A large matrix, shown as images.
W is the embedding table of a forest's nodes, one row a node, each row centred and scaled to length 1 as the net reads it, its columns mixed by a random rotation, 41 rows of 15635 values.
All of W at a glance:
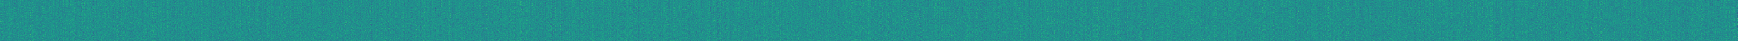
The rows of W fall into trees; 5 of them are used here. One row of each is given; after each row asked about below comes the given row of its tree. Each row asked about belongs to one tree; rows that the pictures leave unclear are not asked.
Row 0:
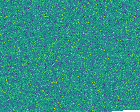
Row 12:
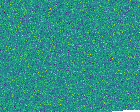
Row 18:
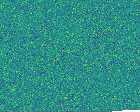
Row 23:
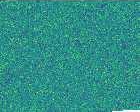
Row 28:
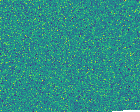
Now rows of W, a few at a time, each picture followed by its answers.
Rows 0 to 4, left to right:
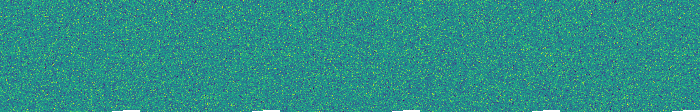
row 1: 18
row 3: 28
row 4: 18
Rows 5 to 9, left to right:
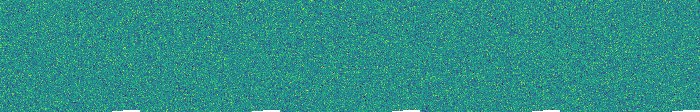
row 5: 28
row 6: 0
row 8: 12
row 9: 18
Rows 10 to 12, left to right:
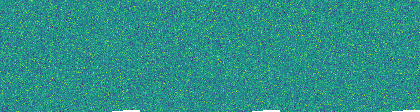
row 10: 12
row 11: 23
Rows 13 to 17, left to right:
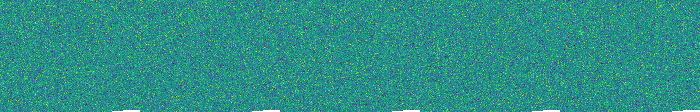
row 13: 12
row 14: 28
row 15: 12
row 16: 0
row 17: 12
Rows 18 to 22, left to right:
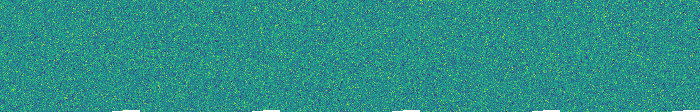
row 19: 23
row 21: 28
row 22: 0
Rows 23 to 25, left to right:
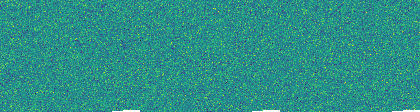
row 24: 18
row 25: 12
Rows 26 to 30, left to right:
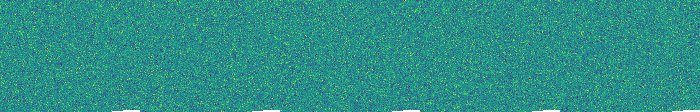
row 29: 12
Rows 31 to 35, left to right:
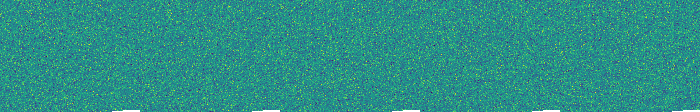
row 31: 18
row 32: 18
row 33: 18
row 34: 12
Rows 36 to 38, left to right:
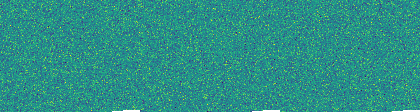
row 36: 12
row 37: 18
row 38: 0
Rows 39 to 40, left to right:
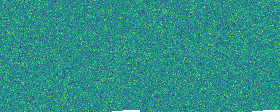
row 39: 18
